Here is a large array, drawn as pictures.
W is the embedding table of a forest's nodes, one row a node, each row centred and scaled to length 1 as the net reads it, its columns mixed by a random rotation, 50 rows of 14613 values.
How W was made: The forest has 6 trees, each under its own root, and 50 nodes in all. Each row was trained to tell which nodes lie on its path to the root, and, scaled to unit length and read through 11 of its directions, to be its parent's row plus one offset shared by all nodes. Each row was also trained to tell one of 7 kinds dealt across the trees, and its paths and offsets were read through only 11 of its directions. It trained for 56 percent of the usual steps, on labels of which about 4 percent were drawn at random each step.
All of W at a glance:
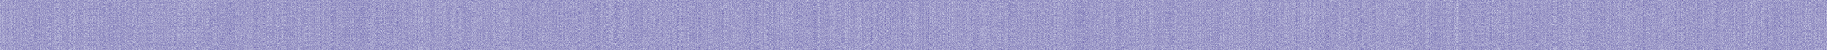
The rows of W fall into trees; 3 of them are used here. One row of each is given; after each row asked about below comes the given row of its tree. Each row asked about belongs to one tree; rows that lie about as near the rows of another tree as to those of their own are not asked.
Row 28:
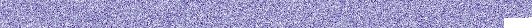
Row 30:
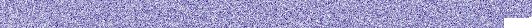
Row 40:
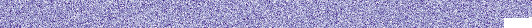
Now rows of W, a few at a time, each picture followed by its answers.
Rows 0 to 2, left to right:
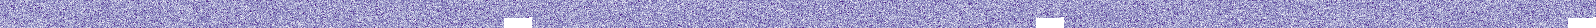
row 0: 30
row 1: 30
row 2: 40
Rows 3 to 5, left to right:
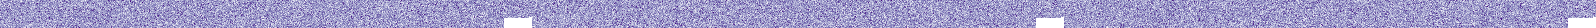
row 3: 28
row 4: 30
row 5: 28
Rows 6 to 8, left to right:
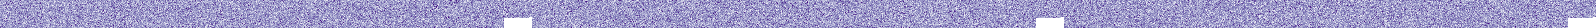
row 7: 30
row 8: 40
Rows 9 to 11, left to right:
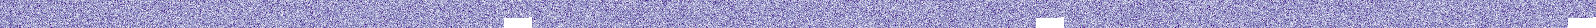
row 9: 40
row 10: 28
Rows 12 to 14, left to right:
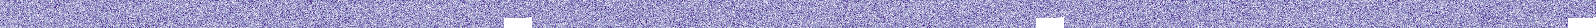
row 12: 30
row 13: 28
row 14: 28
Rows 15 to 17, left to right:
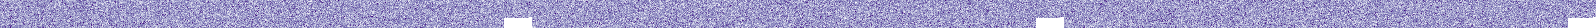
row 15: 40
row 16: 30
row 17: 28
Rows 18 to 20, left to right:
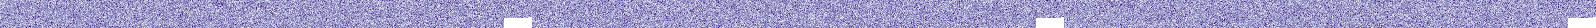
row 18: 30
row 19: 28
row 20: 30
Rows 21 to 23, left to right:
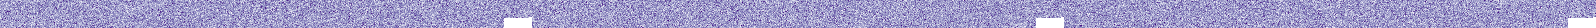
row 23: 40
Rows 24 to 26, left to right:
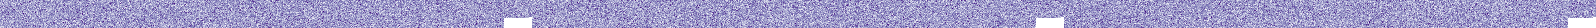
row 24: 30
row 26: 40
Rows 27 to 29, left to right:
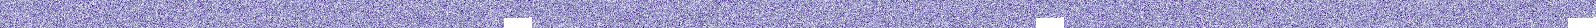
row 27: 28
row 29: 40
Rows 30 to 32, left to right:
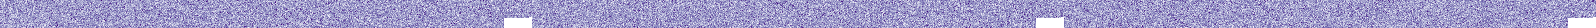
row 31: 30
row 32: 28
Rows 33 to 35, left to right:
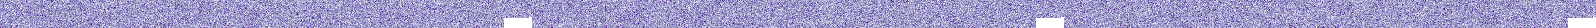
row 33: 40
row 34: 28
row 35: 28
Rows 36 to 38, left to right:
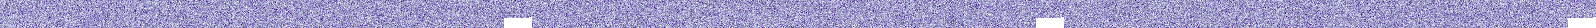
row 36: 30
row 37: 28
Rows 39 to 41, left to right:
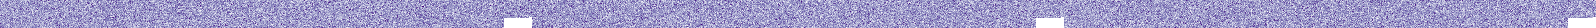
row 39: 28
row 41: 30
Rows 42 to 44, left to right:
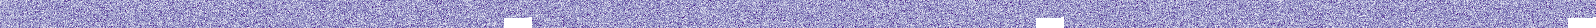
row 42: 30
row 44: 40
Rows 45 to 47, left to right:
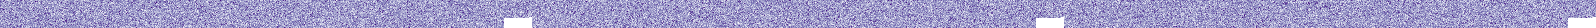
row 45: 40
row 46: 30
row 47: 30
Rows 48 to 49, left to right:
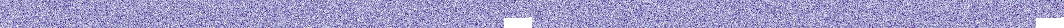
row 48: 30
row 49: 28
